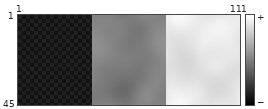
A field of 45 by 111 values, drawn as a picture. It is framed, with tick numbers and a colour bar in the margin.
The table splits into one row of 3 panels. Panel 1,1: very low, checkered, faint in contrast. Panel 1,2: middling, smooth, faint in contrast. Panel 1,3: very high, smooth, faint in contrast.
